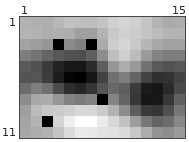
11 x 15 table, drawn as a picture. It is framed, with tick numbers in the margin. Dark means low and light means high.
There are four isolated cells, each far lower than the cells round it. The bottom middle is the ninth with the highest average. No overall slope runs across the table. The top right is the calmest part. No row or column stands out.
